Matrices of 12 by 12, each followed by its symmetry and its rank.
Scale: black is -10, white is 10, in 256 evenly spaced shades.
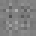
antisymmetric, rank two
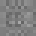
neither, rank two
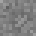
symmetric, full rank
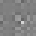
symmetric, rank two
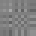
symmetric, rank one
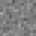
antisymmetric, full rank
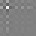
symmetric, rank one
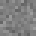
antisymmetric, full rank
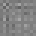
symmetric, rank two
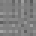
antisymmetric, rank two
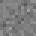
symmetric, full rank
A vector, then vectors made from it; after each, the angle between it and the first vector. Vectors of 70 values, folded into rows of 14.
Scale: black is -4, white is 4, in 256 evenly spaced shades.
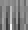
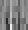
nearly parallel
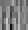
nearly opposite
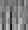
nearly opposite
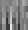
nearly parallel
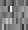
orthogonal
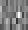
partly opposed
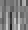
nearly opposite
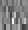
partly opposed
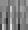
nearly parallel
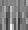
nearly parallel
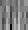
nearly opposite
